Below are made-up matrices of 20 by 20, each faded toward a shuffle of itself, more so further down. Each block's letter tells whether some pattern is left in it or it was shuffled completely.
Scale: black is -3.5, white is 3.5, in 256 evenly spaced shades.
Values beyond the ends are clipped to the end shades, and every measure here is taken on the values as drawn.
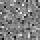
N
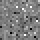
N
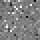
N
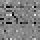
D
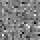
N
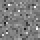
N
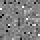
N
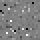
N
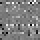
D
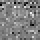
D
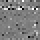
D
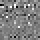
D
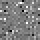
N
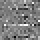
D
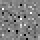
N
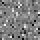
N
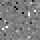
N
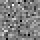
N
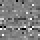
D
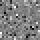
N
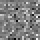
D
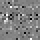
D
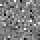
N
